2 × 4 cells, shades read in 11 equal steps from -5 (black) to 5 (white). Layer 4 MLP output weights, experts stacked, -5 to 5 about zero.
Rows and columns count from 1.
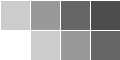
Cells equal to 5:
1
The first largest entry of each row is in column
1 1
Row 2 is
5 3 1 -1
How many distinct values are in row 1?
4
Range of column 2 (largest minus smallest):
2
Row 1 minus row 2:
-2 -2 -2 -1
